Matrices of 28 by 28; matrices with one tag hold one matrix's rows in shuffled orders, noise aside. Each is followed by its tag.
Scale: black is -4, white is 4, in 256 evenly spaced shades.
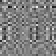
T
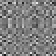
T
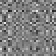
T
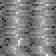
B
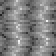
B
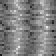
B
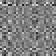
T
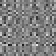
T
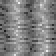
B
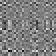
T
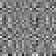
T
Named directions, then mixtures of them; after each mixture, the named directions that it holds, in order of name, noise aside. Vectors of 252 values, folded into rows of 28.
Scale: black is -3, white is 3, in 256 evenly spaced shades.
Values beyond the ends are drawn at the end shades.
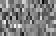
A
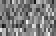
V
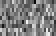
V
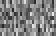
A, V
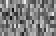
A, V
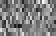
A, V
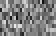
A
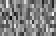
A, V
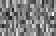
A, V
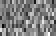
V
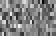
A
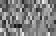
A, V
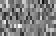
A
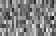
A, V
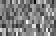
V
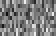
A, V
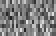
A, V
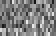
V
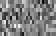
A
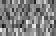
V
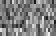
V
